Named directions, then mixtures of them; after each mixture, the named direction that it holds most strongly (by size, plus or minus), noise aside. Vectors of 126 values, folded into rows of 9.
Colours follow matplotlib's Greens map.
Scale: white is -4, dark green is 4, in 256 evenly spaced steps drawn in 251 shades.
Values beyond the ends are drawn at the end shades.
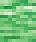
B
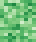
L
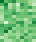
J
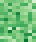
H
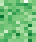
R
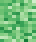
H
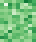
J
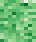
R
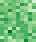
H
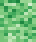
L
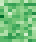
L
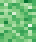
R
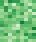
L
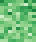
H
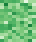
J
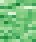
B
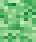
L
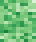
J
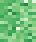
R
